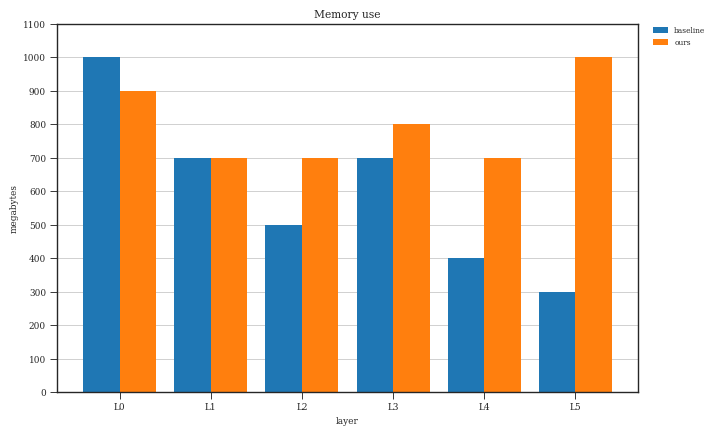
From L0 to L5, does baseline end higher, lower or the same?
lower
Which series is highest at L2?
ours
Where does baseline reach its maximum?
L0
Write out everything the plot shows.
Title: Memory use
x-axis: layer, ticks L0 L1 L2 L3 L4 L5
y-axis: megabytes, ticks 0 100 200 300 400 500 600 700 800 900 1000 1100
Legend: baseline, ours
Values:
baseline: 1000 700 500 700 400 300
ours: 900 700 700 800 700 1000
